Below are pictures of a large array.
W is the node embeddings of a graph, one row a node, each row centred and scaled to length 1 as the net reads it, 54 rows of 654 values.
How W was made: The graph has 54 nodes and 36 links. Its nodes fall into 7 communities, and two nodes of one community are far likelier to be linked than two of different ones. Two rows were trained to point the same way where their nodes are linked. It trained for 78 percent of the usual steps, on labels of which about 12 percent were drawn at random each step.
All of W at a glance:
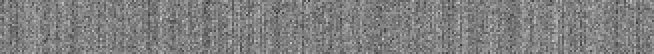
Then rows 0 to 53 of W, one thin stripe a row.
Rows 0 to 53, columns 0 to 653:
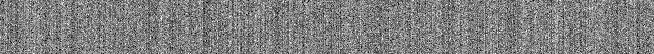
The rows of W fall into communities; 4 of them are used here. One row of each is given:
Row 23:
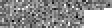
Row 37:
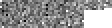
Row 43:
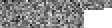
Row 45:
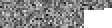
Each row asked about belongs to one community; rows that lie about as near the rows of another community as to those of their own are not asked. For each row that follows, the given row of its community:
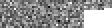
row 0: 37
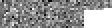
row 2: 43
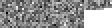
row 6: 45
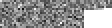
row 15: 43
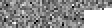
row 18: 37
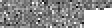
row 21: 23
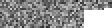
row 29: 37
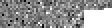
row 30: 37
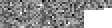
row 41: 43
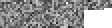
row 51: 45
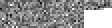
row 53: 45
